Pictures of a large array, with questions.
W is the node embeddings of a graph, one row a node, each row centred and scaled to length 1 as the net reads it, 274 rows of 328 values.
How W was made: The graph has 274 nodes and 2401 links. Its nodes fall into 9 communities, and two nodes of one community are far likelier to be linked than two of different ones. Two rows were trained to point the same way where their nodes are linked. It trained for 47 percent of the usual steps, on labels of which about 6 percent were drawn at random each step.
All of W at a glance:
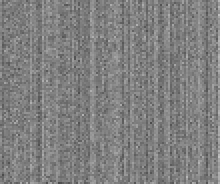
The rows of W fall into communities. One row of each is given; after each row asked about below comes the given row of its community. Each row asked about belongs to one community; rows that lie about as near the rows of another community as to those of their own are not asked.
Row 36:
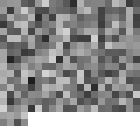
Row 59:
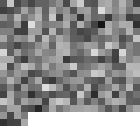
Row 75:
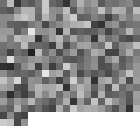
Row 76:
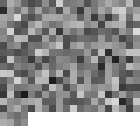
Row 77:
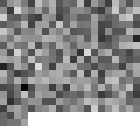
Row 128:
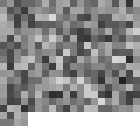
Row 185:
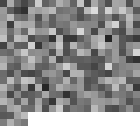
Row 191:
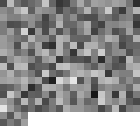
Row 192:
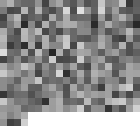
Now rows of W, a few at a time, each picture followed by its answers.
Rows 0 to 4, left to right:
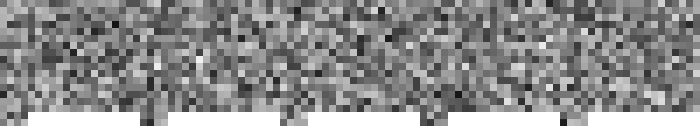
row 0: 76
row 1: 77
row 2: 185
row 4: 128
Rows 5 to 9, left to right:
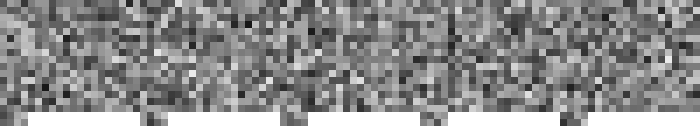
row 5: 191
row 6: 36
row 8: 76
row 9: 185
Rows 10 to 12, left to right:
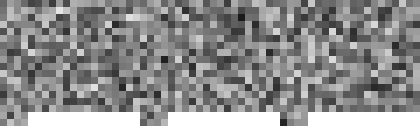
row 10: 76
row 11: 76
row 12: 191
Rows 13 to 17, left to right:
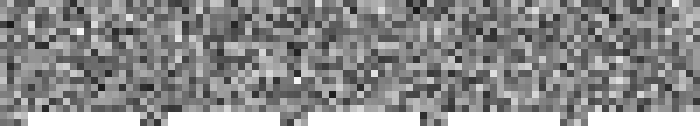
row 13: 185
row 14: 76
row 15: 192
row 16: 185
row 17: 36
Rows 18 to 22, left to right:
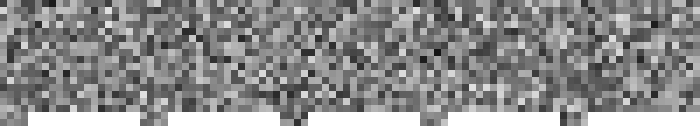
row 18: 36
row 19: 36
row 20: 75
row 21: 192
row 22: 75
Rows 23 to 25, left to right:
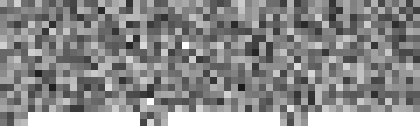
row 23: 191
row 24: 128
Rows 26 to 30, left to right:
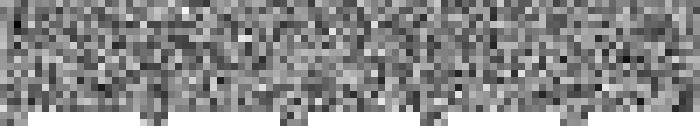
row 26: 191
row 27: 75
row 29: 36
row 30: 59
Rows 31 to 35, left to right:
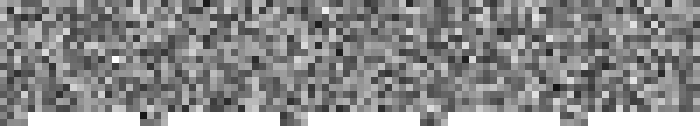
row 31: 77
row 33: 191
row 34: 192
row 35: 76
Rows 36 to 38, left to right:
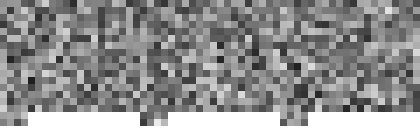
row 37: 191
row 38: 185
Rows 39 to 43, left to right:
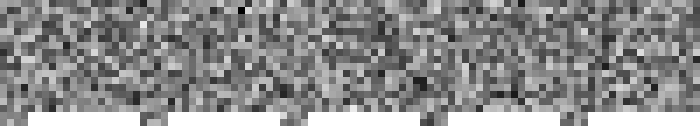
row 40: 185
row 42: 77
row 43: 192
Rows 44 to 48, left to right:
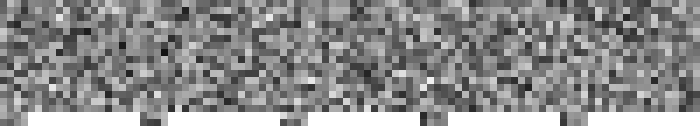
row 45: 185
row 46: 59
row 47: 75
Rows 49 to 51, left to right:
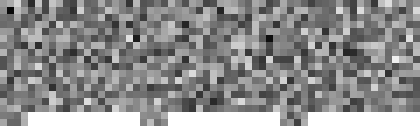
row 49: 77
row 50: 75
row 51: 75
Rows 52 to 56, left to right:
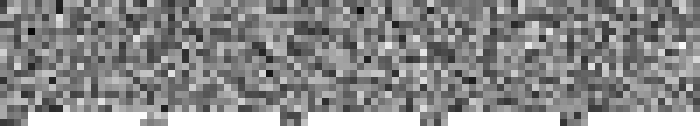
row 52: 77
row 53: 36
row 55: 128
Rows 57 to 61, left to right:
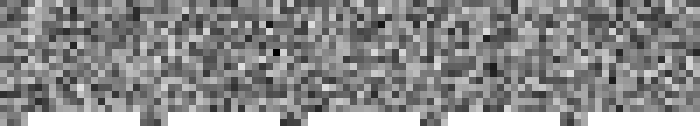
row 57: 59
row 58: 191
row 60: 128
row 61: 191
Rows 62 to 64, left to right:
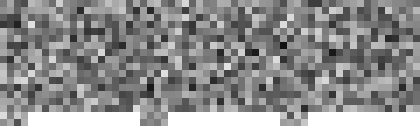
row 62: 59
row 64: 76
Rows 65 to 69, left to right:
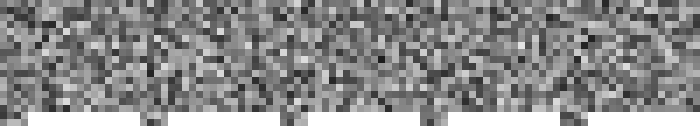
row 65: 128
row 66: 59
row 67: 77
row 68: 77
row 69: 185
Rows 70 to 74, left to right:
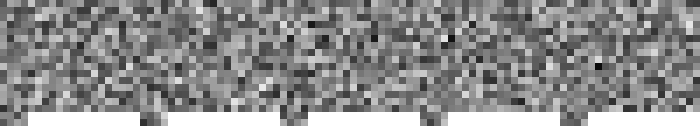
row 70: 128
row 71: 75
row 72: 75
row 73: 76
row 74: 75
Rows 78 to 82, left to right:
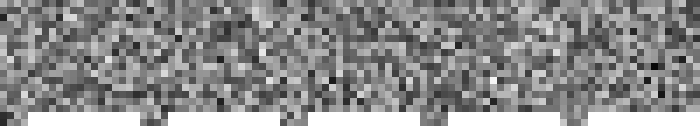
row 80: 76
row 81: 75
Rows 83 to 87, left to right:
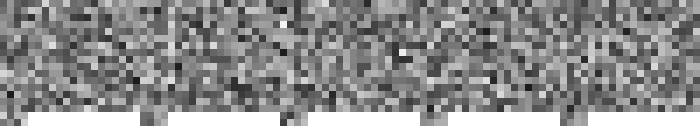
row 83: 185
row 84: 191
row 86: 185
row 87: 191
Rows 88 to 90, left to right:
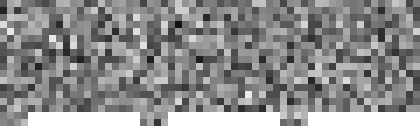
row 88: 76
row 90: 36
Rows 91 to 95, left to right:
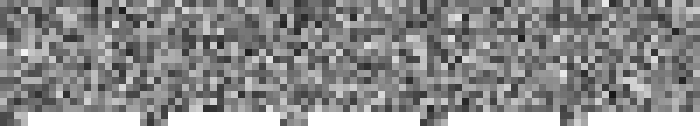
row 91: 191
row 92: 36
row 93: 192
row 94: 59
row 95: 77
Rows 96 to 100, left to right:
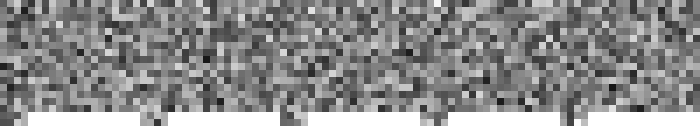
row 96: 77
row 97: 59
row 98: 77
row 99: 76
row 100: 192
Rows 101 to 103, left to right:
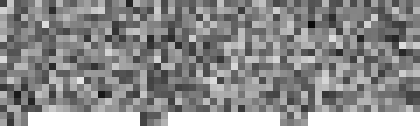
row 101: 192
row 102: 75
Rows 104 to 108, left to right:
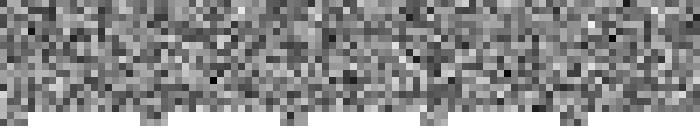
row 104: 36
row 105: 128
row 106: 192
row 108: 185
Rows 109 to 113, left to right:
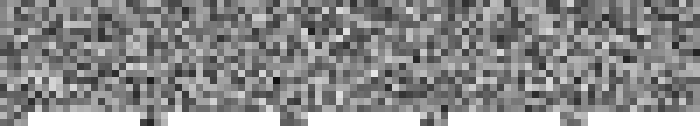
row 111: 191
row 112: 36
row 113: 191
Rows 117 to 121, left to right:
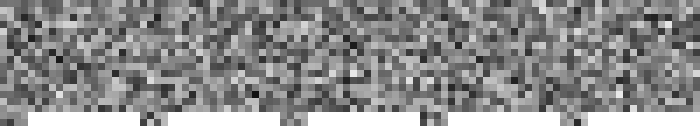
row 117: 192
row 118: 128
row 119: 185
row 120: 128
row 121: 59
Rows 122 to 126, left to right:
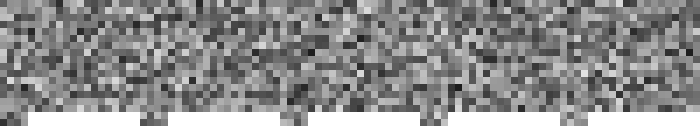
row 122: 77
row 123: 77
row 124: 75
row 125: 191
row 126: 36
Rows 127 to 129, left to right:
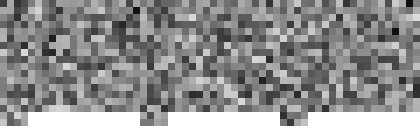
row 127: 192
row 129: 76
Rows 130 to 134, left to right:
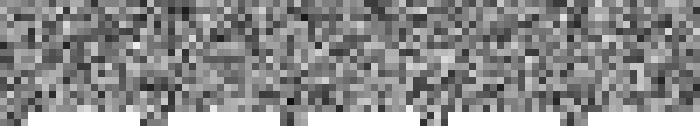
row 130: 76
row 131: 36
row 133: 36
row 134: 59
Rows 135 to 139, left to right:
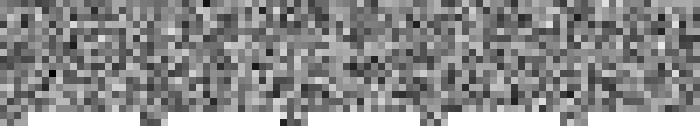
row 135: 192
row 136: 75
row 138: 76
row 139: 128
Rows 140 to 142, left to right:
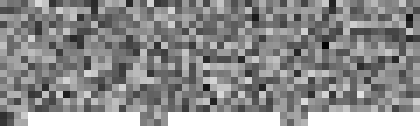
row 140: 191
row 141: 191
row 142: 192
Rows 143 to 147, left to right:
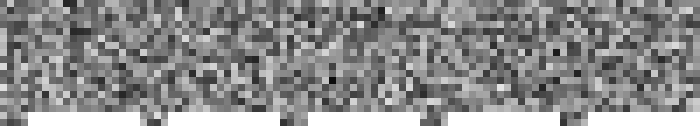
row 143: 59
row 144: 76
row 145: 77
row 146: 59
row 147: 128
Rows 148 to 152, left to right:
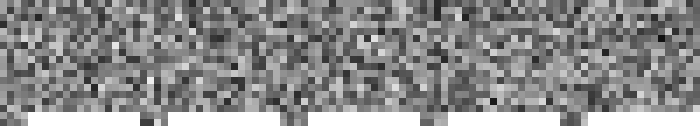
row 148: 77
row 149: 191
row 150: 192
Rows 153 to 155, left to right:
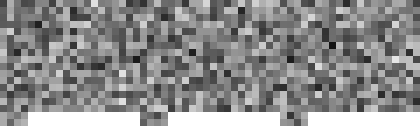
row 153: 192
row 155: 36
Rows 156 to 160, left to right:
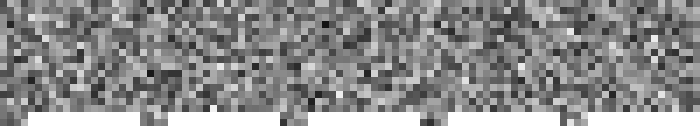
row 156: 59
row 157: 36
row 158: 185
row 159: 77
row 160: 128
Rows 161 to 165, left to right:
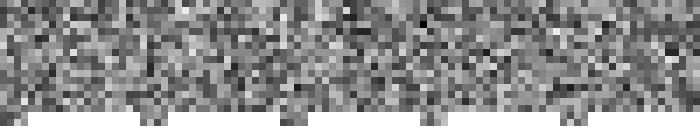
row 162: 59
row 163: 59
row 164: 192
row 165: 59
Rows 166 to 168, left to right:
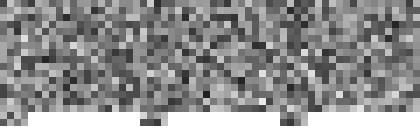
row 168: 192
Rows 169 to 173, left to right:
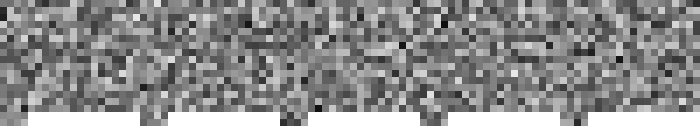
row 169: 76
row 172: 76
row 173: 75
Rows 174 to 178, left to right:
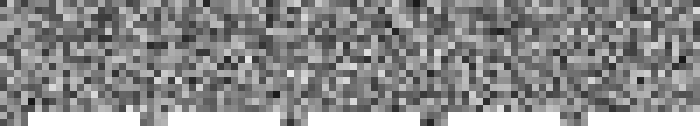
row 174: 36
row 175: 192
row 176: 36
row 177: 77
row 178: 75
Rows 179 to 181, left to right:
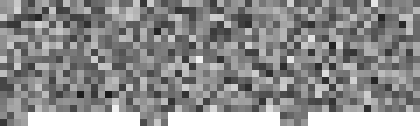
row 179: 77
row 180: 36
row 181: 75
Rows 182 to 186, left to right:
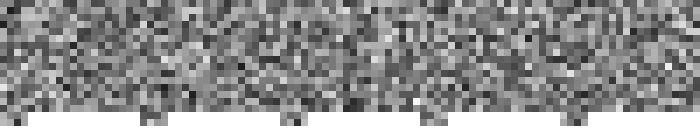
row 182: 59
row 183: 128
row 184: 75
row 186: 75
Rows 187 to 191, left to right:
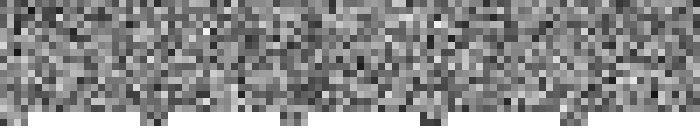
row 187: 191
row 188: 75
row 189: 75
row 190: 185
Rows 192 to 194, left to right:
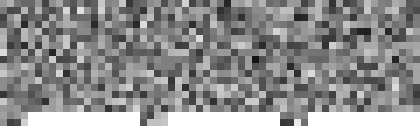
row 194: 192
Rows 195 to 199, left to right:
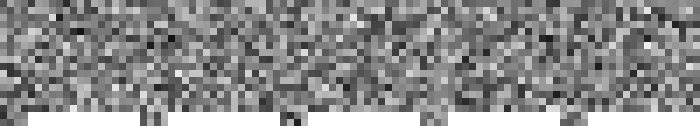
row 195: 77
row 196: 128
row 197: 59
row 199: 77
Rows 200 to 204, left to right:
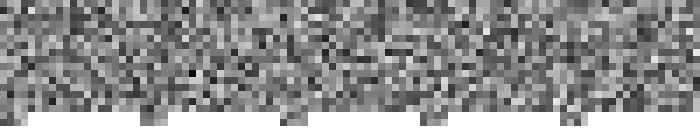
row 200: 77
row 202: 36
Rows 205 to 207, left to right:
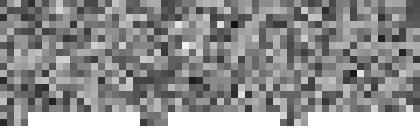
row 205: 36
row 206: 77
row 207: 192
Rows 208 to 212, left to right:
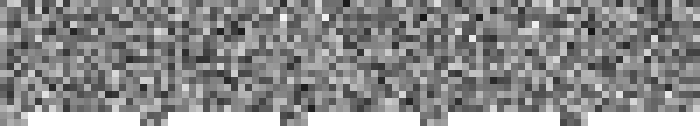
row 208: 77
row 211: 36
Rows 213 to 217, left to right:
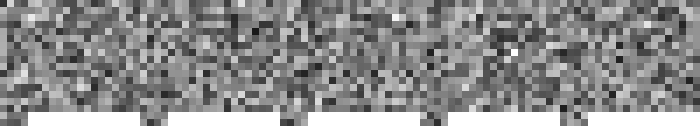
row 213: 59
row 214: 77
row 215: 77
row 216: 59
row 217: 128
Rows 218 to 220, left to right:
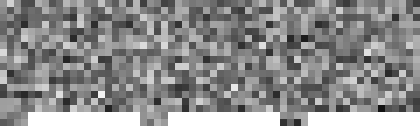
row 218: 77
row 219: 191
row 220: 185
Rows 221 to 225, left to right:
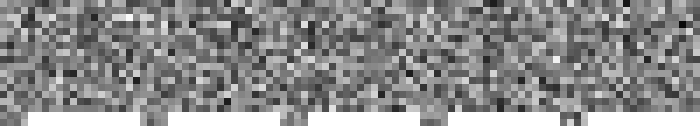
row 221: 76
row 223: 36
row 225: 128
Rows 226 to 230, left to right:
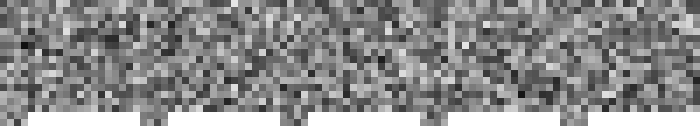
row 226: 59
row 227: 75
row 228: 76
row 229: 59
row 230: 36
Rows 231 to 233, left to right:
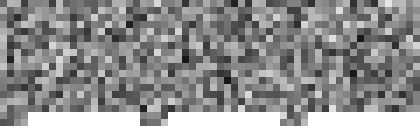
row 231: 59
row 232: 76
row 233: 59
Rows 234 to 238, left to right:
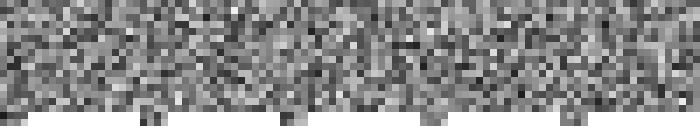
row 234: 75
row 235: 128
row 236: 191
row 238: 75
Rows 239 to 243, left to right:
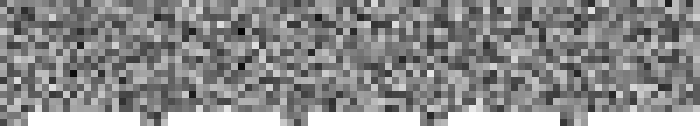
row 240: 128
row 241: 75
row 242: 192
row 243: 77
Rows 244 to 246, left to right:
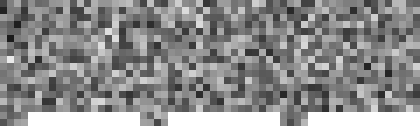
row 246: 59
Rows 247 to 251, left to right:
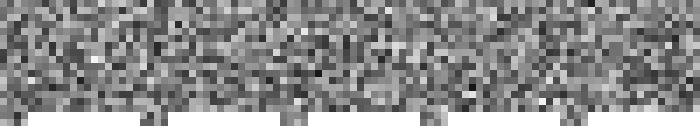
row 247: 75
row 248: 192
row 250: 75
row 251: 59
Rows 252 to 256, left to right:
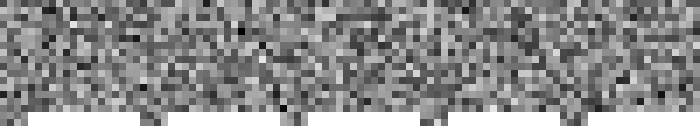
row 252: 192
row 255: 36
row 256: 76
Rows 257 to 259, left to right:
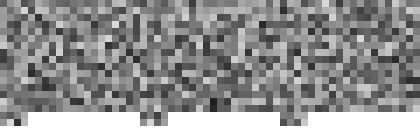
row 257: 75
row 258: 75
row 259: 77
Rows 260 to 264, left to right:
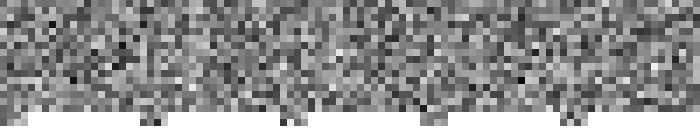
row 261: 59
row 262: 128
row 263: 128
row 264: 185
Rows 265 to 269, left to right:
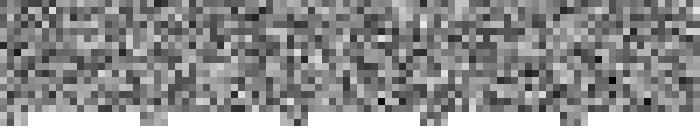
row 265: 192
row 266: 191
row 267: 59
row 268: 185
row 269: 191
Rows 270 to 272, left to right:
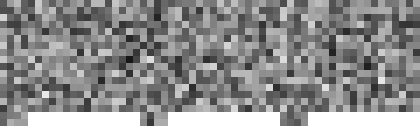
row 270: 77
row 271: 192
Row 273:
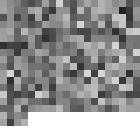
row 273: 192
